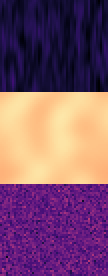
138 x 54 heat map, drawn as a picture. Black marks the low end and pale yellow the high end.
The table splits into 3 rows of 1 panel. Panel 1,1: very low, streaked downward, faint in contrast. Panel 2,1: very high, smooth, faint in contrast. Panel 3,1: low, fine-grained.
